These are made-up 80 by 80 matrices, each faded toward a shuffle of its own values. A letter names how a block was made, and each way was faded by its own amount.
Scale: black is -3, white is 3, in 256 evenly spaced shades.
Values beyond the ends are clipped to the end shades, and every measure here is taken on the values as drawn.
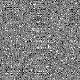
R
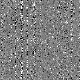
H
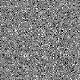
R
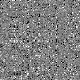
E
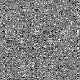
R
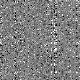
H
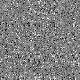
R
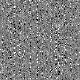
H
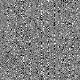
H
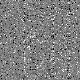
E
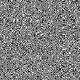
R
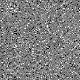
R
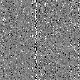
H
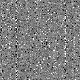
E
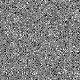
R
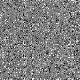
R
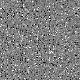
E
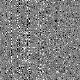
H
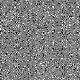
E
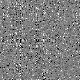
E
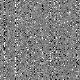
H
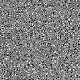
R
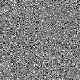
R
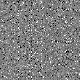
E
